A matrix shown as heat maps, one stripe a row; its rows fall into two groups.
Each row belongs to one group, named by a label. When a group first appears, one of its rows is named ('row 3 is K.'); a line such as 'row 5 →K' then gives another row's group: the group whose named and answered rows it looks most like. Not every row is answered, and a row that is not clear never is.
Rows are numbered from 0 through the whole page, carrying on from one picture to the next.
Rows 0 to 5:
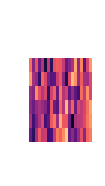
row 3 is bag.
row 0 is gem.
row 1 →gem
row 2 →bag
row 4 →bag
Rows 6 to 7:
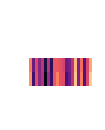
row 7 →gem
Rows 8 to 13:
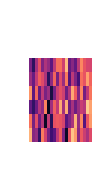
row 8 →bag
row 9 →bag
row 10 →gem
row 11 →bag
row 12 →gem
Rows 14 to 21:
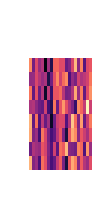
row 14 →gem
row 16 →gem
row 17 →bag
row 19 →gem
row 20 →bag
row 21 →gem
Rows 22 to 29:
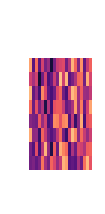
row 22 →gem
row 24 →gem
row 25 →gem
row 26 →bag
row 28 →bag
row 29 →bag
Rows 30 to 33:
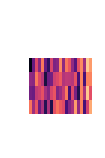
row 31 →gem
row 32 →bag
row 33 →gem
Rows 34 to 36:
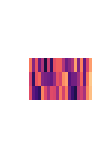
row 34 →gem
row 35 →bag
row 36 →bag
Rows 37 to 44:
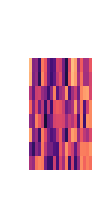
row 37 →gem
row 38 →gem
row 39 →bag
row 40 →gem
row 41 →gem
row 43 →bag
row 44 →bag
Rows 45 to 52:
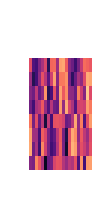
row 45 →bag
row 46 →bag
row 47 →bag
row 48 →bag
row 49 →gem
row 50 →gem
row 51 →gem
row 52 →gem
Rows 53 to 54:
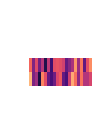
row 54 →gem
